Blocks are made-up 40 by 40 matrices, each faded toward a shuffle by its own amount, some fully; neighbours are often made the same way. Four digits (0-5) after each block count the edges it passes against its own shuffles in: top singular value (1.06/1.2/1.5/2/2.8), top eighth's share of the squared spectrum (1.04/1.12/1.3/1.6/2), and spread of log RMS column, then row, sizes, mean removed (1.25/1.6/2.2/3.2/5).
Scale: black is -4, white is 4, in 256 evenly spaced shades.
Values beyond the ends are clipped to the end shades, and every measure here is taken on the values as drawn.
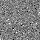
0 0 0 0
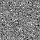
0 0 0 0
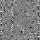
3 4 2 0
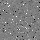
0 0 0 0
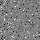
1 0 0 0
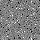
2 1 0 0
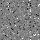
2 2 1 0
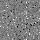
1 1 1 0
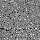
2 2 0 1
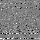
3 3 0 2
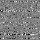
2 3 0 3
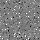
1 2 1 0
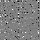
3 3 1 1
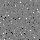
0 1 0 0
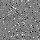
2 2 0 0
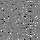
2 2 1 0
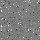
2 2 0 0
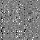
3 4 2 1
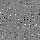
2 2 1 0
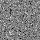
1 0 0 0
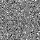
0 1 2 0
